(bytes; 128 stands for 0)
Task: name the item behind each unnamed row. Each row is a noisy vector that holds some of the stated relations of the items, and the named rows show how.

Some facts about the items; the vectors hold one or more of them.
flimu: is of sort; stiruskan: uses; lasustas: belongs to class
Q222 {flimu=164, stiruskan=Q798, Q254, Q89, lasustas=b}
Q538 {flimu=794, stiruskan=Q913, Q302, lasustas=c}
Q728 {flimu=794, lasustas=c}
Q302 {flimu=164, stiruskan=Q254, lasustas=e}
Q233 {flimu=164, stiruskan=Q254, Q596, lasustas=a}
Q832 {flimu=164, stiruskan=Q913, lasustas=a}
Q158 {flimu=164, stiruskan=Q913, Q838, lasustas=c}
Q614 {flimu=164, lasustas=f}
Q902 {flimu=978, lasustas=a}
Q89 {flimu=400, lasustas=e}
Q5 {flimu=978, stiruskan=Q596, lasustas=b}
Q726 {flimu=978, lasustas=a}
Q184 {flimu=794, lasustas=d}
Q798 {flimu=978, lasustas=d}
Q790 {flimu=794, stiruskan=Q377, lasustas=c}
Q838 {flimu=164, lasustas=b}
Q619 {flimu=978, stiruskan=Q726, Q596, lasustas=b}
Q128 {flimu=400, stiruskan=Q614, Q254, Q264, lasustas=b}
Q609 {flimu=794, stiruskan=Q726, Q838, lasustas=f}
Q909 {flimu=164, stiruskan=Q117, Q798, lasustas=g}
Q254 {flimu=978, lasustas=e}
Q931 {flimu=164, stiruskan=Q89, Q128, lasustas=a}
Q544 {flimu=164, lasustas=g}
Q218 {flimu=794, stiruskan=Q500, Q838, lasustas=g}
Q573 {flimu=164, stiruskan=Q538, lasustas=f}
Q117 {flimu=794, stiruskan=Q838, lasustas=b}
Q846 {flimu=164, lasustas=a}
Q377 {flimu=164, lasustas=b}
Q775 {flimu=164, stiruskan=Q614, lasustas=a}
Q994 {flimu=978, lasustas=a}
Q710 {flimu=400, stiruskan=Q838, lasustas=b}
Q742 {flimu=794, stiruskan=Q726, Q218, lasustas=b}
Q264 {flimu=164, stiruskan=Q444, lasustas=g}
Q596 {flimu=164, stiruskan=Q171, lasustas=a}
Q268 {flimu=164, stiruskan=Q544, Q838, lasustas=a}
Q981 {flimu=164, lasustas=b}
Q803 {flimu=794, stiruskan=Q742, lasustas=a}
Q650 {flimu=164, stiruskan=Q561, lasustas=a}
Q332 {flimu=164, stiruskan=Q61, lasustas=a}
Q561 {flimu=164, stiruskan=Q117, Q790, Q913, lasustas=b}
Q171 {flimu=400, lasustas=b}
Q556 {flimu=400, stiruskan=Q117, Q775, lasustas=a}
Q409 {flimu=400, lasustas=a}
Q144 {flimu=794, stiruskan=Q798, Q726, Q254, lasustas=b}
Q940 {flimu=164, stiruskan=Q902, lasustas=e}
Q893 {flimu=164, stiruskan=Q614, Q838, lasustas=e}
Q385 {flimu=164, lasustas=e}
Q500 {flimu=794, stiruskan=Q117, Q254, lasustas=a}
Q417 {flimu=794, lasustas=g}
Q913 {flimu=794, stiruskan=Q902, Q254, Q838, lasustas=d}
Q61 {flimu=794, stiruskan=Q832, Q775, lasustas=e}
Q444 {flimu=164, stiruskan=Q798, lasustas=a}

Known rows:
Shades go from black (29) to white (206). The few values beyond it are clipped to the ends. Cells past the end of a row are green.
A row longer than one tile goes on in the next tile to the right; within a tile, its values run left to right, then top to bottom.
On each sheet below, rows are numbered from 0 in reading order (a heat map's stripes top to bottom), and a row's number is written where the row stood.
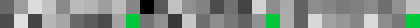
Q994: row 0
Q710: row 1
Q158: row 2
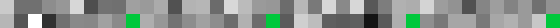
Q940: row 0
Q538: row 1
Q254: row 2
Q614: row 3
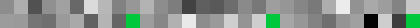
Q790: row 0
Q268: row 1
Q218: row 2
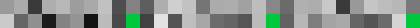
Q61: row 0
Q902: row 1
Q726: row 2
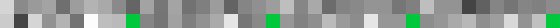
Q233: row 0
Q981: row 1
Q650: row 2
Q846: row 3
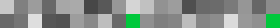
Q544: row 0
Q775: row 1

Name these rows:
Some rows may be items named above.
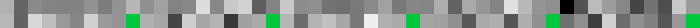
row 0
Q158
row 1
Q609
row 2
Q832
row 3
Q728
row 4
Q710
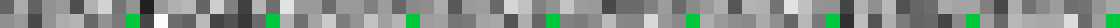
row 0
Q742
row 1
Q798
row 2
Q573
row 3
Q790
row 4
Q775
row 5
Q538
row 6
Q619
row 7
Q838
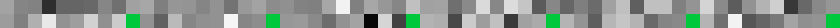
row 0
Q268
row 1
Q222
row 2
Q218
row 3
Q609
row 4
Q117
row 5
Q302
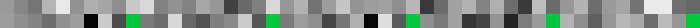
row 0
Q218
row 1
Q909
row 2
Q417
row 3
Q89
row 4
Q803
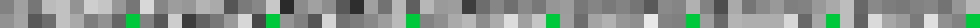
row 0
Q144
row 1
Q264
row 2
Q556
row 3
Q846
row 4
Q561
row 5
Q838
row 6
Q158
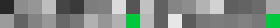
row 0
Q128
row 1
Q893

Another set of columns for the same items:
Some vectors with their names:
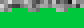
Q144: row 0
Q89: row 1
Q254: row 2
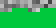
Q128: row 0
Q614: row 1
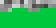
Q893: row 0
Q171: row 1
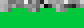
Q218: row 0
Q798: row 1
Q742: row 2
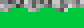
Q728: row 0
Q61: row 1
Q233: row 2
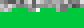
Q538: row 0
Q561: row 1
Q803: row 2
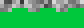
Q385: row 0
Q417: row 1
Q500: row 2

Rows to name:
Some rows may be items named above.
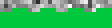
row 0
Q556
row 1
Q158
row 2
Q913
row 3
Q832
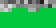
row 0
Q538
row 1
Q254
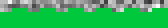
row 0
Q117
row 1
Q409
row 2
Q128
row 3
Q790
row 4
Q573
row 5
Q302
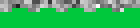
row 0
Q609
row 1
Q940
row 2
Q790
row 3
Q913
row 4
Q222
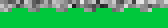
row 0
Q790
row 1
Q89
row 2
Q184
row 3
Q726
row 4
Q544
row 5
Q838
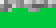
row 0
Q268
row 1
Q710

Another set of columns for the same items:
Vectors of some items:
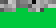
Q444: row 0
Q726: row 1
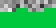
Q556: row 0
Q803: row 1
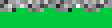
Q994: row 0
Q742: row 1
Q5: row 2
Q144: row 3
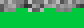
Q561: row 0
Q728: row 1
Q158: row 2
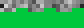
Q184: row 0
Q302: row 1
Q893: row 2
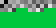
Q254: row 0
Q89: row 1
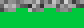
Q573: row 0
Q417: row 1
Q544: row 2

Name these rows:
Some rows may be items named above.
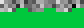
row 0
Q710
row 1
Q302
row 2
Q128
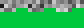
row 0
Q184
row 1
Q417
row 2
Q409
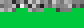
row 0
Q171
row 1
Q218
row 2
Q222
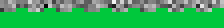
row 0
Q222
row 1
Q128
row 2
Q573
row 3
Q385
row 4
Q117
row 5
Q573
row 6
Q538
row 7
Q609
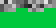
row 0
Q838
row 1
Q61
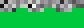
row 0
Q798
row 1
Q913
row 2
Q614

